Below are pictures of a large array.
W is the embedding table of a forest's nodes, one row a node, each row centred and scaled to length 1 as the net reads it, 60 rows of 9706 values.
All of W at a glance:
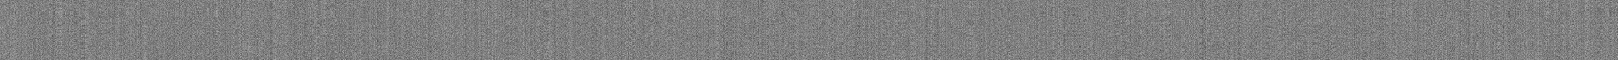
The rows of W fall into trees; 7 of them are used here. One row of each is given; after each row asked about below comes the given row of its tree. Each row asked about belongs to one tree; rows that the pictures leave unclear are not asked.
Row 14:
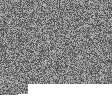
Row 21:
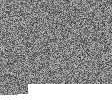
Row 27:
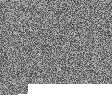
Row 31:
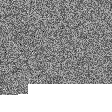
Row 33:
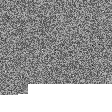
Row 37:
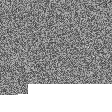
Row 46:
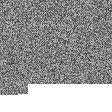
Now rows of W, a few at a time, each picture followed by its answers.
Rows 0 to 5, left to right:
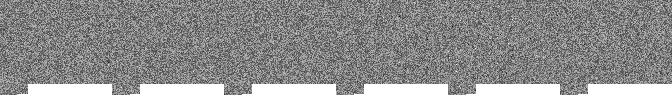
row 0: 14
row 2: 14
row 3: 33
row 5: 37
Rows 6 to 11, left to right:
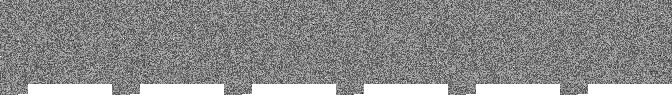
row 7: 33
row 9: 46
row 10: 31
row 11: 14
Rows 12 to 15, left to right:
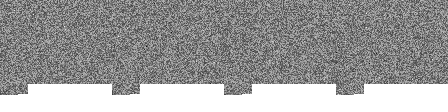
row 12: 14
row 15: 31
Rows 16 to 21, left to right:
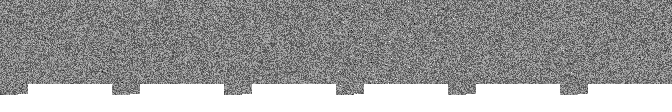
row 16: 14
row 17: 33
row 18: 37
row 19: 46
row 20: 21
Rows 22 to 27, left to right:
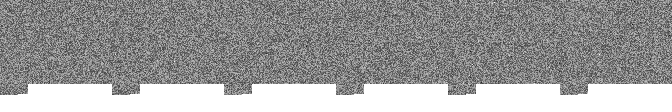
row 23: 14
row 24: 21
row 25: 37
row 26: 37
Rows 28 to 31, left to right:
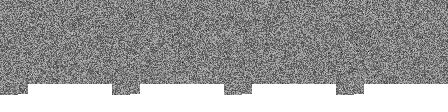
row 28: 14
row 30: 33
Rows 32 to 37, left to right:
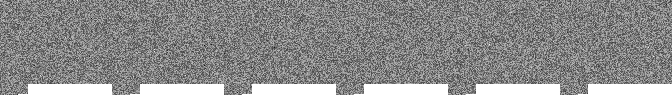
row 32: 37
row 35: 21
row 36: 21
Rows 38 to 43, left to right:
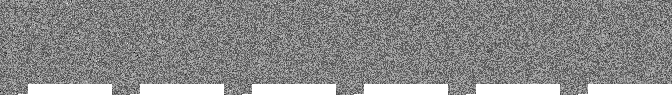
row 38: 27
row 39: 14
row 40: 21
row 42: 37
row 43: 37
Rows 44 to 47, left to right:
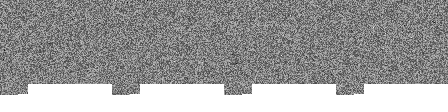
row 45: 14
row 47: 46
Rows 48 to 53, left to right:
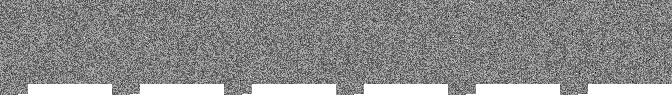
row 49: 14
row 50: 21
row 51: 46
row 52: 21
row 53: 33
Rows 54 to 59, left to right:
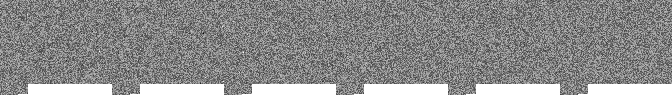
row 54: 37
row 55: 27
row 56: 21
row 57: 37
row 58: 37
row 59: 21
